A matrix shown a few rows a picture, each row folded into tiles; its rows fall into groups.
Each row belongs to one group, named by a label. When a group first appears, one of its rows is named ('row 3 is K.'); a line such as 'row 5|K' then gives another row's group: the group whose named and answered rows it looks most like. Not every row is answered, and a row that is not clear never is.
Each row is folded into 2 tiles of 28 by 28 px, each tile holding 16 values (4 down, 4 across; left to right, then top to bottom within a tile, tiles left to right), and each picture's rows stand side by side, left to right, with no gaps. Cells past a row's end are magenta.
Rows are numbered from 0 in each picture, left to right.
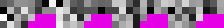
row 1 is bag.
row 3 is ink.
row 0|ink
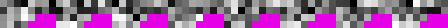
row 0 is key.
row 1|key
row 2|bag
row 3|bag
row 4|ink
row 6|bag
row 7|bag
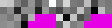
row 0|ink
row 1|ink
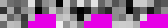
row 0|ink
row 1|bag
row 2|bag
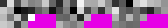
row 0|bag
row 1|bag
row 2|bag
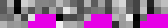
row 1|key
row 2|ink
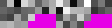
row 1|key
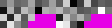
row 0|ink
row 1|key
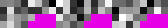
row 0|key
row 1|ink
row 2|key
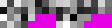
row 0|ink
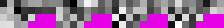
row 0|bag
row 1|bag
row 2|ink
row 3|ink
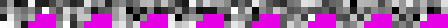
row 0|key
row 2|bag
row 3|bag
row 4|key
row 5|bag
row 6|bag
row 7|ink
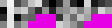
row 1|key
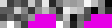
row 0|key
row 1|key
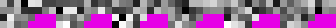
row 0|key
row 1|key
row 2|ink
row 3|bag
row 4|key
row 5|ink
